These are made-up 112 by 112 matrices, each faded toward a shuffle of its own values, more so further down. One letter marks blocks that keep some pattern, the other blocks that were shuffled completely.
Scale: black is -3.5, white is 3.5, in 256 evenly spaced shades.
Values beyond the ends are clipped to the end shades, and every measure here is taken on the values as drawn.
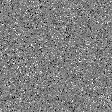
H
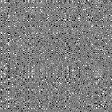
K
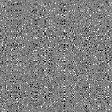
K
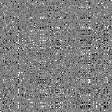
K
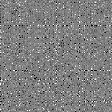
K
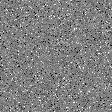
H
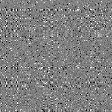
K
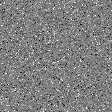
H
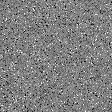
H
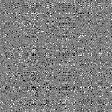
K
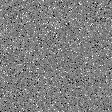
H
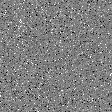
H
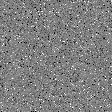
H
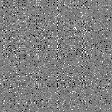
K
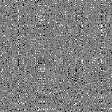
K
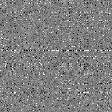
K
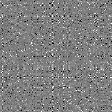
K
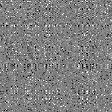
K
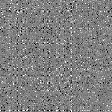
K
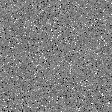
H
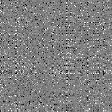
K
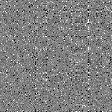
K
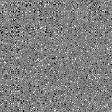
K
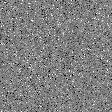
H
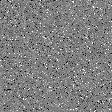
H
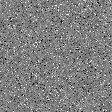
H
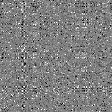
K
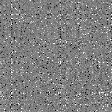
K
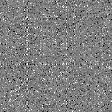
K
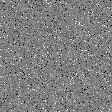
H
